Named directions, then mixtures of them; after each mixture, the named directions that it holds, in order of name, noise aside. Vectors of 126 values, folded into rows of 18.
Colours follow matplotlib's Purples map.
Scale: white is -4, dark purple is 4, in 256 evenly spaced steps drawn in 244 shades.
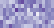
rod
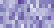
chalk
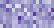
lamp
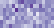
rod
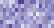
chalk, rod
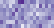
chalk, rod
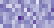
chalk, lamp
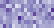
lamp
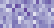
lamp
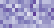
lamp, rod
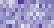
chalk, rod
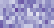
rod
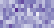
rod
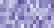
chalk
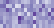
lamp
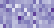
lamp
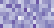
chalk, lamp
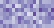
lamp, rod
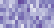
chalk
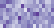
lamp, rod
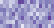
chalk, rod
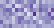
lamp, rod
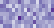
chalk, lamp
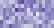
rod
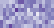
rod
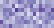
lamp, rod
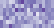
rod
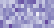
rod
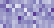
lamp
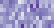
chalk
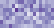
lamp, rod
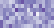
rod
